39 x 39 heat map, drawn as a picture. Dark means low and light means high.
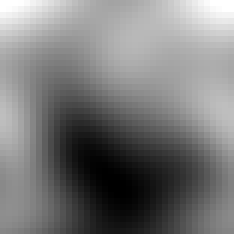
Slope: up to the top. Ninth with the highest average: top right. Stripes: none. Odd rows or columns: none. Grain: smooth. Ninth with the lowest average: bottom middle. Lone odd cells: none.
